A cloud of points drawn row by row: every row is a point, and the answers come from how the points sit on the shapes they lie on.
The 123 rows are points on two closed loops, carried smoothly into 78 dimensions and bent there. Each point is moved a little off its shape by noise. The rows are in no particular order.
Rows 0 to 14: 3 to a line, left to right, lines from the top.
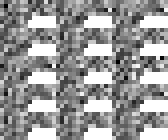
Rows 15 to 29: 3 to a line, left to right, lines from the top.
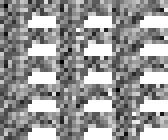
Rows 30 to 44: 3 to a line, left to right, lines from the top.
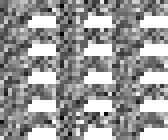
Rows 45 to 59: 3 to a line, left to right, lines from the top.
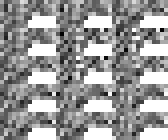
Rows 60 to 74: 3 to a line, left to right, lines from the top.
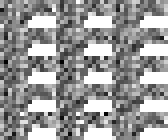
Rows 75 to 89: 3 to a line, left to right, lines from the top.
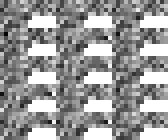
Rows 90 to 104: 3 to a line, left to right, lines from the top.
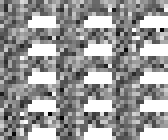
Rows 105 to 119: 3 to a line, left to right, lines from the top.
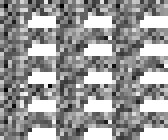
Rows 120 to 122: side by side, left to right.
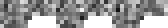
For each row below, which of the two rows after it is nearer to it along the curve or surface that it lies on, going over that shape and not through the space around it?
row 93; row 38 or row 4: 38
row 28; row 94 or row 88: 94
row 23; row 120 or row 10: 10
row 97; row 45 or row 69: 69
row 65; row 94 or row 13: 94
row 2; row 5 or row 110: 110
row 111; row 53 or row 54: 53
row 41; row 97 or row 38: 97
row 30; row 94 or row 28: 94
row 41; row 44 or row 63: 63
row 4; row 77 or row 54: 77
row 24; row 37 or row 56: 56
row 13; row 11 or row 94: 94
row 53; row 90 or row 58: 58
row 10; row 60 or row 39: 39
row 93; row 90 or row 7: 7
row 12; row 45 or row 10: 45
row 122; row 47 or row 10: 10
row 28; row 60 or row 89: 60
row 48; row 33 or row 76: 76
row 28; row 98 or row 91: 91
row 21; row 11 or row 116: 116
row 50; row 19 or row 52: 52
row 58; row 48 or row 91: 91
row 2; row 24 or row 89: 24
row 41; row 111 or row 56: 111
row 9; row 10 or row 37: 37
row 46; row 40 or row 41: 41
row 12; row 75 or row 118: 75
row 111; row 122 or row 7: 122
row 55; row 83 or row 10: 83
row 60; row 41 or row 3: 3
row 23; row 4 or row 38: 38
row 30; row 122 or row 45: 122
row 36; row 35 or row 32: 35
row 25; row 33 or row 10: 33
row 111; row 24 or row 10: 10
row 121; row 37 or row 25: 37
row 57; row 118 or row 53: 118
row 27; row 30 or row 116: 30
